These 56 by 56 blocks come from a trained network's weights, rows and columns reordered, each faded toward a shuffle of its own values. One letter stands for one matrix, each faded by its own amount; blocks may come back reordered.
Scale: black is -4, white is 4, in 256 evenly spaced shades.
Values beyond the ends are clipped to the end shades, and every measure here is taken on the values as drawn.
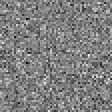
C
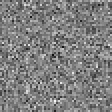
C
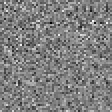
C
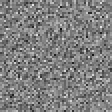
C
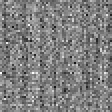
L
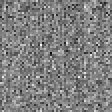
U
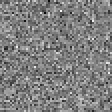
C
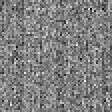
U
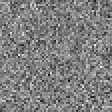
C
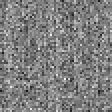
U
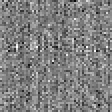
L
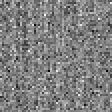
U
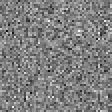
C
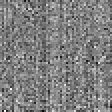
L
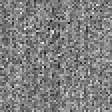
U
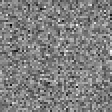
C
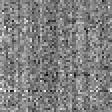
L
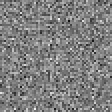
C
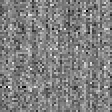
L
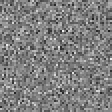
C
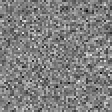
C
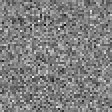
C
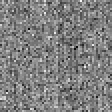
U
